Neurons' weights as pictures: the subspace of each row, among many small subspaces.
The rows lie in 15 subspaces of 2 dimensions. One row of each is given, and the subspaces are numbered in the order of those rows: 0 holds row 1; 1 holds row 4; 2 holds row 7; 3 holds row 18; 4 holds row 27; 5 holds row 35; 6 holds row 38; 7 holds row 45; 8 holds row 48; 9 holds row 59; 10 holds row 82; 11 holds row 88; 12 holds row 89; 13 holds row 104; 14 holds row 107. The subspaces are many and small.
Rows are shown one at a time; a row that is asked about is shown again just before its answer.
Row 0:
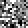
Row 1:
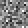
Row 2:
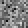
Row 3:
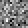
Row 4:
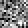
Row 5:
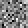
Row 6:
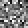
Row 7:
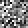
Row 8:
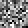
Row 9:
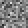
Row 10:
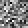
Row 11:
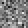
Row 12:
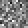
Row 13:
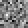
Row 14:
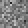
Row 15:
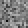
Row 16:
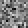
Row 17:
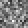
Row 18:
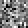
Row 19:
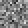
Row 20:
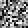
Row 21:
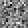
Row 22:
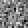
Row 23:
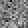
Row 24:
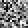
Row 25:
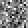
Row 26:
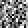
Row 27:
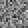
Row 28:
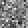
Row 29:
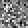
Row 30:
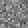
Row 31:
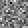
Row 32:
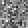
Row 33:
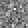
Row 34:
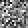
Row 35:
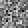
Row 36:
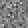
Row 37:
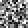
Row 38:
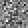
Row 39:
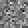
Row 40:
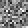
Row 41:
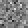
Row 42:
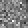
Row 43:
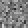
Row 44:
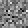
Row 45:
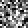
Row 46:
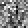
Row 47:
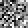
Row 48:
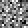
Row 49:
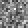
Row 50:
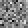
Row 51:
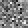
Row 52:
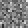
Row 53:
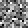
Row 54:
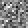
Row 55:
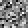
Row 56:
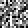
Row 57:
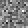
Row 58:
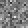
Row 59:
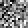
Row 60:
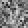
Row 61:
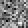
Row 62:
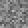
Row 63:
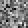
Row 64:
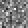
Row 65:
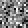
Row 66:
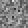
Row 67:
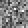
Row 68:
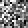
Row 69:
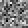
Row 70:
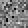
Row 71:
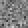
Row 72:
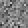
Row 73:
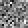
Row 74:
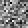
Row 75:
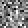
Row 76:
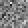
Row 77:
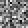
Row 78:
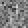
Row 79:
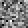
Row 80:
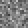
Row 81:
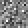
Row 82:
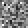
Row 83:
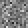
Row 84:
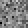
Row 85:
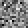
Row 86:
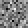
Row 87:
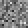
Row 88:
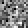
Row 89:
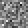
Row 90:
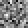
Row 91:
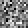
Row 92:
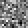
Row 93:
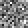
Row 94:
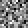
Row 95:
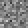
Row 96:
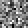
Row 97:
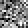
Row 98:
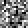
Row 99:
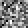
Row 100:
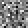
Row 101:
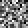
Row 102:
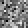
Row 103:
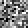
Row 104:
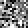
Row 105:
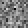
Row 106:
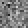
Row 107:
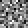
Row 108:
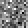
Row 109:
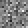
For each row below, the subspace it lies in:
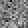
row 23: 1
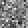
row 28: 13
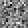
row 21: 2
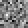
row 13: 12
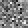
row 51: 8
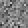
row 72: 2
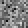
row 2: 11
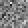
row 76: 9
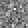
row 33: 5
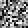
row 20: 0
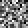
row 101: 14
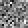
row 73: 2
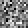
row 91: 6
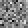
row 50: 11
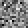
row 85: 10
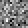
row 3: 8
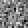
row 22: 2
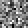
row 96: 5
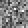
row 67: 5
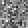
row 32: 11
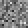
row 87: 11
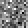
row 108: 1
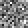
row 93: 2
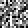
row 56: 4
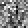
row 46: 12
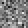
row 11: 13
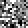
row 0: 13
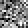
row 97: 1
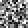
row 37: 14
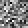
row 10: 6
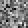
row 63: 3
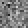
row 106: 7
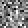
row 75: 7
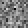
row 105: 6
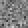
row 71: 13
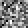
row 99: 10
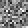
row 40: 5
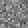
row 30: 1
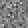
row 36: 7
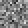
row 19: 14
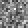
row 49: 6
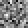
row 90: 12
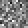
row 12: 11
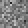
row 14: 9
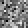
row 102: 11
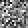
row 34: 2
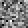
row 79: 10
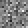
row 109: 5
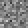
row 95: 12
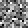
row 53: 4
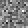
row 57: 0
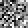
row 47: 9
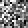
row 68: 9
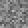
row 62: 4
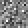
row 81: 6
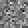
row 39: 0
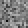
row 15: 3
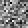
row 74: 6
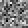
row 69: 8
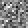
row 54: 12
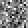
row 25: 1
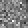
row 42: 1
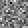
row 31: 0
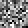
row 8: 5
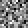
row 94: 14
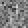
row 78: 12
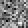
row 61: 1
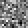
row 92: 13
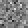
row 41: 11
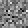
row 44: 5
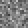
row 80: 7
